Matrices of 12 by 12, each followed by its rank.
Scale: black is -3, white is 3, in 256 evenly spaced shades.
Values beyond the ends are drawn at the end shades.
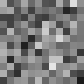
full rank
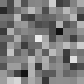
full rank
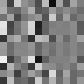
two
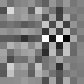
two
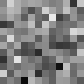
full rank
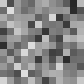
full rank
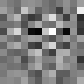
two
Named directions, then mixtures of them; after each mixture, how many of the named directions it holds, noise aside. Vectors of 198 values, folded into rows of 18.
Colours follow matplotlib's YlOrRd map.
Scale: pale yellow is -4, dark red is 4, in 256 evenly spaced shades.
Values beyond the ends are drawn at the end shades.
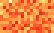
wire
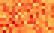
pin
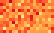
two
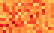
one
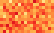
two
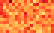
two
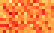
two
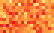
two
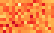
one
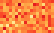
one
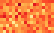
one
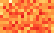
one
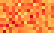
one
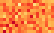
one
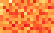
one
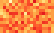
two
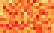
two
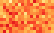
two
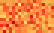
one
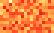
one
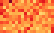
one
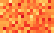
two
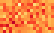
one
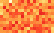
one
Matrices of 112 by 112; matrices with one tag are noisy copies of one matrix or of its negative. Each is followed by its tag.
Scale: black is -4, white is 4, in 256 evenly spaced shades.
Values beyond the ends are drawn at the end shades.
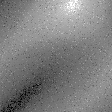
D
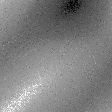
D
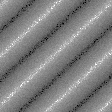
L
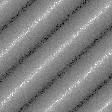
L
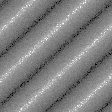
L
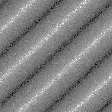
L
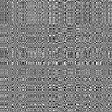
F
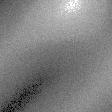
D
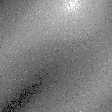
D
